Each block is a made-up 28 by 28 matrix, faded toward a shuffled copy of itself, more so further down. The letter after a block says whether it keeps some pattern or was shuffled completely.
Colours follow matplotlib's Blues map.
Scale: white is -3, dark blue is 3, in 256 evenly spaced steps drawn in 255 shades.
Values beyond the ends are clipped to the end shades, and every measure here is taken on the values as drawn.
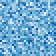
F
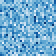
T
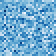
F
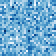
F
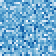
T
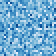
F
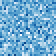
T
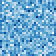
T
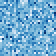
T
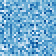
F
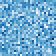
T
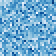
T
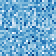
F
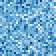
T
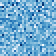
F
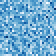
F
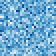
T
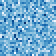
T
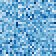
F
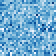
F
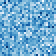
T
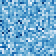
F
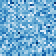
F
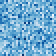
F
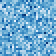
T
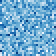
T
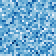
T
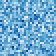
T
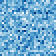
F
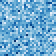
T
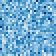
T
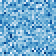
F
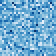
F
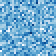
T
